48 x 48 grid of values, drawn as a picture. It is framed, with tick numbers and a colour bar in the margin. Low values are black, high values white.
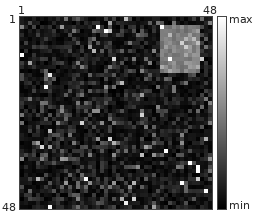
No regular stripes run through it. Most values sit low, with a long tail of high ones. The top right is the ninth with the highest average. In the top right lies a patch that is higher than the rest.
